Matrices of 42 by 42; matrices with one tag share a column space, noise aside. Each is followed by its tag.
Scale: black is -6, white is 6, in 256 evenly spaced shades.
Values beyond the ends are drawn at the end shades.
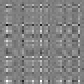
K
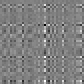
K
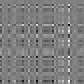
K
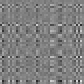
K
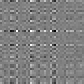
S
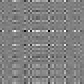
S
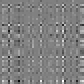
K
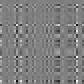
K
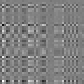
K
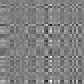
K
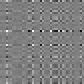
S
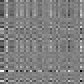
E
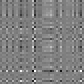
E
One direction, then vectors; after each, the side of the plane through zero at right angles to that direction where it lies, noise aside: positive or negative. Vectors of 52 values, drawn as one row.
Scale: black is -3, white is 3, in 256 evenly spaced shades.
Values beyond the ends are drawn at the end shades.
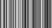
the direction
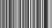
positive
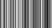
positive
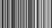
negative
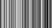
positive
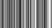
negative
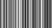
positive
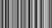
negative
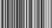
negative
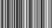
negative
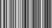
positive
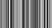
positive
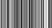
negative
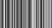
negative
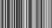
negative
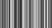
negative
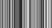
negative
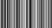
negative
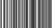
positive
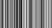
negative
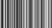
negative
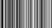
negative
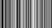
negative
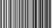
positive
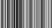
negative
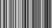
positive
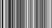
negative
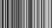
negative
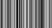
negative
